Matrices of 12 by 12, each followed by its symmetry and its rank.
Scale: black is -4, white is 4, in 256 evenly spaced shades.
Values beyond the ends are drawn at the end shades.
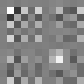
symmetric, rank two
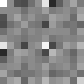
symmetric, rank two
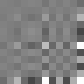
symmetric, rank one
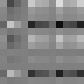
neither, rank one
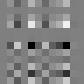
neither, rank one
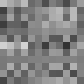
neither, rank two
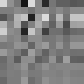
neither, rank two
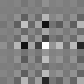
symmetric, rank one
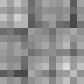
symmetric, rank two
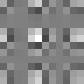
symmetric, rank one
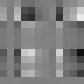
neither, rank one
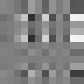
neither, rank one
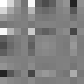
symmetric, rank one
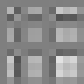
symmetric, rank one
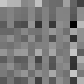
neither, rank two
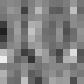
neither, rank two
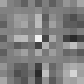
symmetric, rank two
